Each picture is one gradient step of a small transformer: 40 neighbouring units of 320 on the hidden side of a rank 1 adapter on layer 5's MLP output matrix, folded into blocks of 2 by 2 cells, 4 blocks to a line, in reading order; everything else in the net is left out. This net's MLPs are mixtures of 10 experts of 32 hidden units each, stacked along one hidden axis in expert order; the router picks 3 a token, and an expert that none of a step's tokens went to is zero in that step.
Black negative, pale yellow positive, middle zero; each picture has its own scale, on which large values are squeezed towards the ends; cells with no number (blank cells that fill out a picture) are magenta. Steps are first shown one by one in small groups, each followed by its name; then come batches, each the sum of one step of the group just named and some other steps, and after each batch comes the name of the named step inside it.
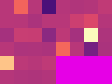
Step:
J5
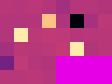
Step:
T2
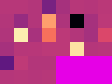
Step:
T2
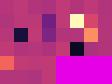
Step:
J5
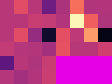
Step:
J5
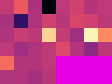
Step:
J5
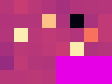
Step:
T2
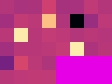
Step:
T2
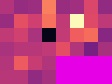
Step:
T2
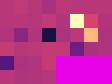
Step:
J5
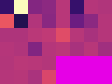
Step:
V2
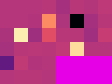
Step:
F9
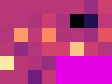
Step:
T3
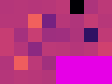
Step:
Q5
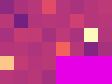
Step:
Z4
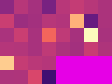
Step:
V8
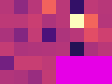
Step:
Q5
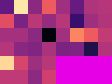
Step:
V2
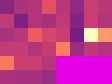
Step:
Z4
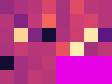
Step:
Z4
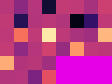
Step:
T3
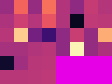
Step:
V2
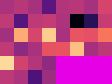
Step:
T3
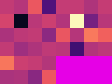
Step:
T3
